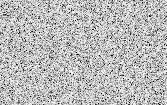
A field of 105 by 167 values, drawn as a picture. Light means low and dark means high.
Histogram: skewed, a long tail of high values. Grain: fine. Odd rows or columns: none. Slope: none. Average level on the scale: 30%.
